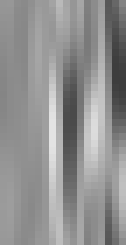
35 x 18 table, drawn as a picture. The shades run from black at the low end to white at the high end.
Grain: streaks running down. Roughest part: centre. Seam: vertical, 40% of the way across, the left part calmer. Ninth with the lowest average: top right.
